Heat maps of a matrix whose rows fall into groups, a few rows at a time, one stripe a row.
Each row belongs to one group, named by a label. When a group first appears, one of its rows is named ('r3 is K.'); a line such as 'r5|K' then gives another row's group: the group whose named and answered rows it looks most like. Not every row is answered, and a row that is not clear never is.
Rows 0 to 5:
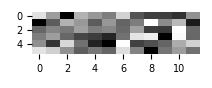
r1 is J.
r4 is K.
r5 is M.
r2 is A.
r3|A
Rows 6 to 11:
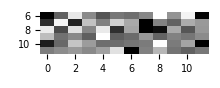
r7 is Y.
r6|J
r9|M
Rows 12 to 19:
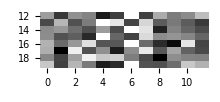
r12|K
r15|M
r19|K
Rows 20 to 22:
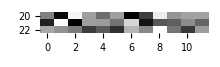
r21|Y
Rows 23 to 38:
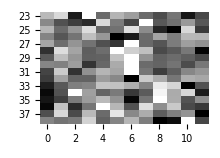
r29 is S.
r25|A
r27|K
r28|S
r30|S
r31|Y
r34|J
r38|A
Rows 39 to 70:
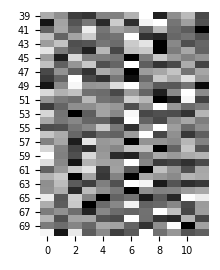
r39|M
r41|J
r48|J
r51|A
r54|K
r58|M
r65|K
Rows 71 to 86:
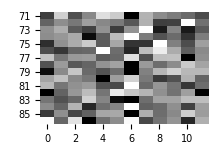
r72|A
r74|S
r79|J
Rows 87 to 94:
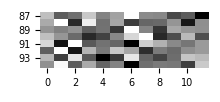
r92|Y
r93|K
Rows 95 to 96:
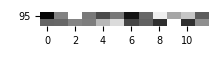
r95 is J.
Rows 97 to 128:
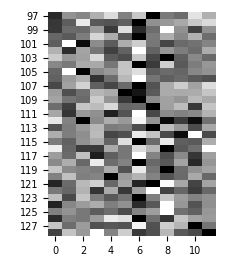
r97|Y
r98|J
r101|Y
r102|K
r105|Y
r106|S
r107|J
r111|K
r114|A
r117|S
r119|M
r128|J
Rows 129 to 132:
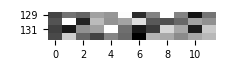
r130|Y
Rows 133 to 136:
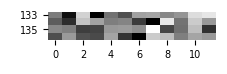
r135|M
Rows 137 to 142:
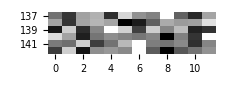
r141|S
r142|Y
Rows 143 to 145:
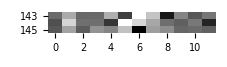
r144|S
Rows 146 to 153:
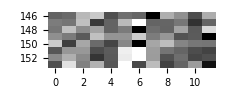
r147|S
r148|J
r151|S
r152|S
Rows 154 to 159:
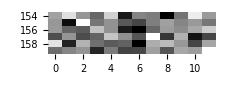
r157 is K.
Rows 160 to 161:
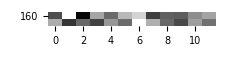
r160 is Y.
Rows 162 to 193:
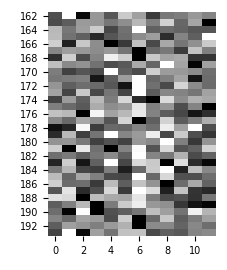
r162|Y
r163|J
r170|M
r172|K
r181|K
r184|A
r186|M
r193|Y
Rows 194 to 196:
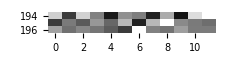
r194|K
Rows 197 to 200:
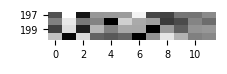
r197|Y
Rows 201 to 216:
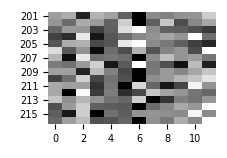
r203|S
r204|J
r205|S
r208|A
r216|J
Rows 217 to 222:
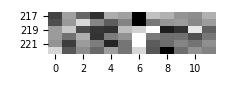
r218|J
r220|S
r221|K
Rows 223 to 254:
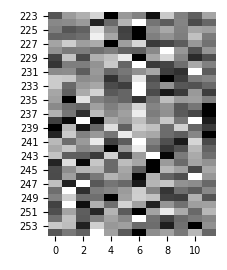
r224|S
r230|Y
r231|A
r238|J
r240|S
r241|A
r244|Y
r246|A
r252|Y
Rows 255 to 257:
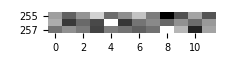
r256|M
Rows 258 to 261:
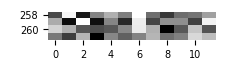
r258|Y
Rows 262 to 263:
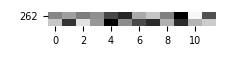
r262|A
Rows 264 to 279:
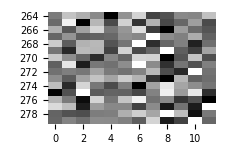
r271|Y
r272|A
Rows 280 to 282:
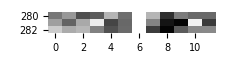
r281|A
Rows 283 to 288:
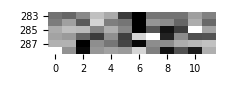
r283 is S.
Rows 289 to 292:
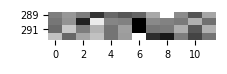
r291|J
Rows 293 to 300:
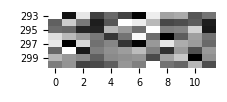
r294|S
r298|Y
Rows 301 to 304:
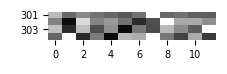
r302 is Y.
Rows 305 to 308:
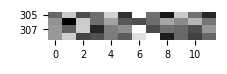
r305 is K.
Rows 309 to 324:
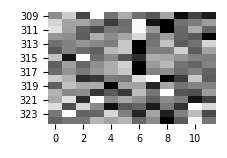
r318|M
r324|A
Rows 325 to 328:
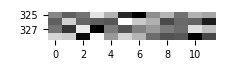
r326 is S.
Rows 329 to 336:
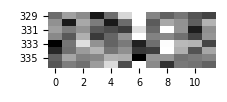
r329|S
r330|K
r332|S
